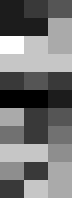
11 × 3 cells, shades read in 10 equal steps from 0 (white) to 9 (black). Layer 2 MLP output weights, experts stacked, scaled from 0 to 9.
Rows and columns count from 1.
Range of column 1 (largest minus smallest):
9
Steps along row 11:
down up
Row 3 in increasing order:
0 2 3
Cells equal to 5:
2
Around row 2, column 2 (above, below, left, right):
7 2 8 3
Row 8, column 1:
5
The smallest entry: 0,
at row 3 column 1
